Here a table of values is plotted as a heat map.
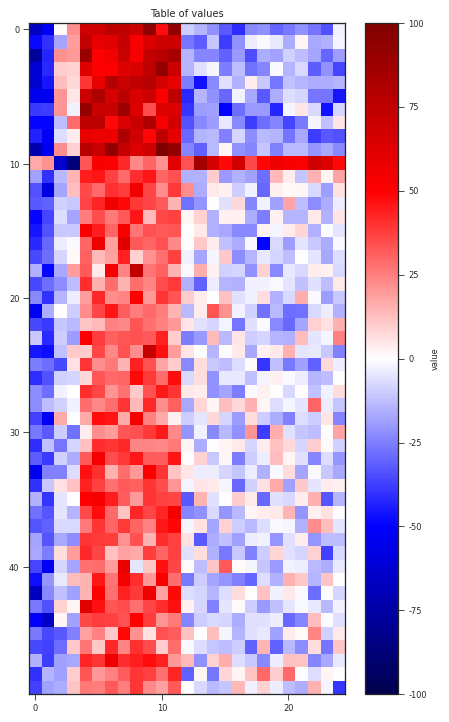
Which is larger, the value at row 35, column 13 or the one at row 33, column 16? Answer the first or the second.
the first
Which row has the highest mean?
10
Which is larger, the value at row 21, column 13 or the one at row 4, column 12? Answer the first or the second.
the first
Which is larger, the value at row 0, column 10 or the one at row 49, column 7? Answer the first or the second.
the first
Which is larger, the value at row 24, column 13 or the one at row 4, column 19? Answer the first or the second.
the first
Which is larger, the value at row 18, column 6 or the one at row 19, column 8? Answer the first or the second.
the first
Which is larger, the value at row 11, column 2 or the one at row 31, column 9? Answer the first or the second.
the second
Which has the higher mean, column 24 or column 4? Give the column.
4
